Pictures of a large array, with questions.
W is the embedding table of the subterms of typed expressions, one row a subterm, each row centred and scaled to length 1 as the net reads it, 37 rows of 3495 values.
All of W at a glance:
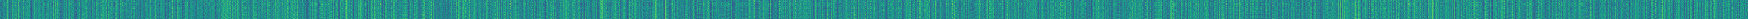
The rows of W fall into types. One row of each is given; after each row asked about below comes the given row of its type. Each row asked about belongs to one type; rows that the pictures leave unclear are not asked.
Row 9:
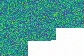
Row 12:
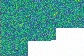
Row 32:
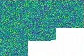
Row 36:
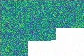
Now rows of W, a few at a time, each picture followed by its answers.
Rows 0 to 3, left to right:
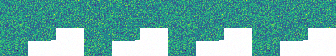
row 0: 12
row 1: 32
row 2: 12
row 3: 12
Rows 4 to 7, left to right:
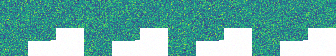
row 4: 9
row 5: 36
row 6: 32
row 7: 9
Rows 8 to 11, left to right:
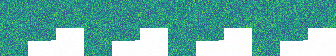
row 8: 9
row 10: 9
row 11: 36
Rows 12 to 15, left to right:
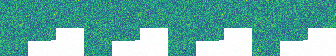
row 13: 9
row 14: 12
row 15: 36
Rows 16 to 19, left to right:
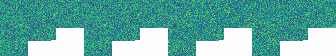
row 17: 12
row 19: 9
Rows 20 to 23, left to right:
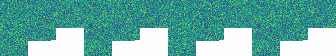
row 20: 9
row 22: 32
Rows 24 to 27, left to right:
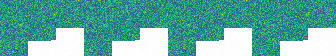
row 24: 12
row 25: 36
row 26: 12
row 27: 9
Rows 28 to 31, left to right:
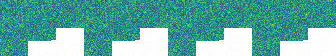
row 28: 36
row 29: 36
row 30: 36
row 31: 12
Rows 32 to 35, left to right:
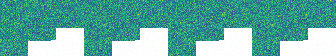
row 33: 12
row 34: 9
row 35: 12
